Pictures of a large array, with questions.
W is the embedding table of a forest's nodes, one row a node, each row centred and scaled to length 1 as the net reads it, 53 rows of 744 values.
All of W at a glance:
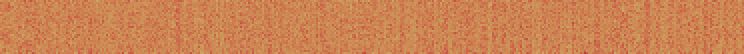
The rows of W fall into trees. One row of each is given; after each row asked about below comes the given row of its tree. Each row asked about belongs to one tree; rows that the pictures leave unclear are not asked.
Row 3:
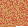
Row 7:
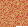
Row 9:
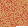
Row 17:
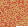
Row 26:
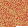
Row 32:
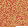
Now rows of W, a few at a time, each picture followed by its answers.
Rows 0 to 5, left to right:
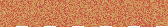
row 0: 9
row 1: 9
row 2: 17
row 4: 9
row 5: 17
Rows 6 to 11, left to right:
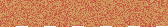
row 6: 9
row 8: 17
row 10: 7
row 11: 17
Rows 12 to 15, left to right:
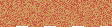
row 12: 9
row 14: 26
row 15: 3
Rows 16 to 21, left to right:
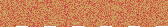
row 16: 9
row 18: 17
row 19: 26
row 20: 26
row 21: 32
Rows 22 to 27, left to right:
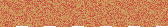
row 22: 26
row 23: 3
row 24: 7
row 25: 9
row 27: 26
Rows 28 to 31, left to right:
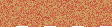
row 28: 9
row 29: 17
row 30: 7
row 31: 3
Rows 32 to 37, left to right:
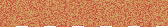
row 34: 17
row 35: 17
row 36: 9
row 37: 17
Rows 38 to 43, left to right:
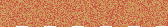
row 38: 3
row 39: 3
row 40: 7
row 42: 32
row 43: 9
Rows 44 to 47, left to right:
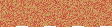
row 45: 26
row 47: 26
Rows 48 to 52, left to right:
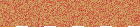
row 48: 26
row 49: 17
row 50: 7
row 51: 26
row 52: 26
